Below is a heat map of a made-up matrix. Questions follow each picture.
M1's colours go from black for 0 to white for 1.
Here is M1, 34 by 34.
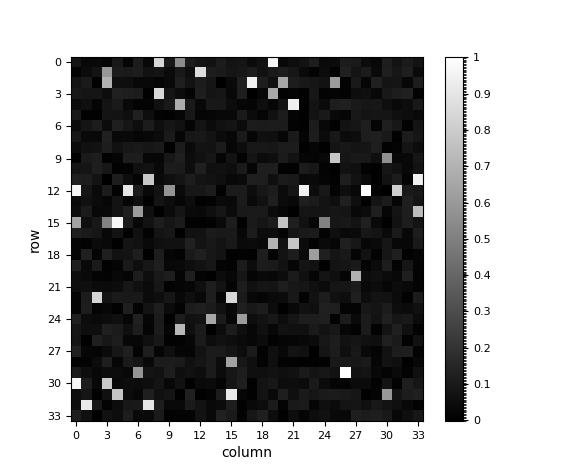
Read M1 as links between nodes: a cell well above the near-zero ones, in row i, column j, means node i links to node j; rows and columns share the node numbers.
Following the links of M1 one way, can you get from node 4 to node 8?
no
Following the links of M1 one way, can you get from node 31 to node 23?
no
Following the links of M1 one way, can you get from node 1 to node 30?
yes
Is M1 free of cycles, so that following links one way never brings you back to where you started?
yes
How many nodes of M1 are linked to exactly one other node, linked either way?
7
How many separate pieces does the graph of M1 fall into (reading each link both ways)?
2
